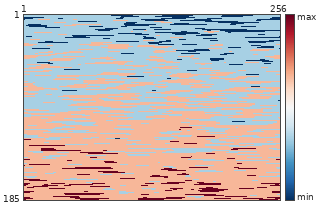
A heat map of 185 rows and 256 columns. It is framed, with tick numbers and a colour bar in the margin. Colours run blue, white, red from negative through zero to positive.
Grain: streaks across. Average level on the scale: 50%. Slope: up to the bottom. Ninth with the highest average: bottom left.
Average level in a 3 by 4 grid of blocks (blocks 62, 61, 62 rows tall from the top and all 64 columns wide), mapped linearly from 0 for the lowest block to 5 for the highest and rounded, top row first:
1 1 0 0
2 3 3 2
5 5 5 5
